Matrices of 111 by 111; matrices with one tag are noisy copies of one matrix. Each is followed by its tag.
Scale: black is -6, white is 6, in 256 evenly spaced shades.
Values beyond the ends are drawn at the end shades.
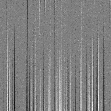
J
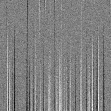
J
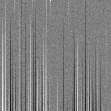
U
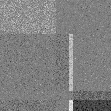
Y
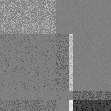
Y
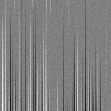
U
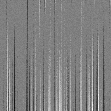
J
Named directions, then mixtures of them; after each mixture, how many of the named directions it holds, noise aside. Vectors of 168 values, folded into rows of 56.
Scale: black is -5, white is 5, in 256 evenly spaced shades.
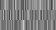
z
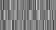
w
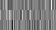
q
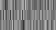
two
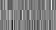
one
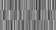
three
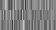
two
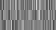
two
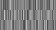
two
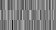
three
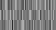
three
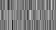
two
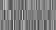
three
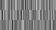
three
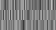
one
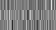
three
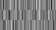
three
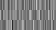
three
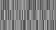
two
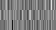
two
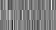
one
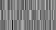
three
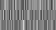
one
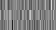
two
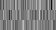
three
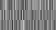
two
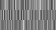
one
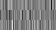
one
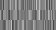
two
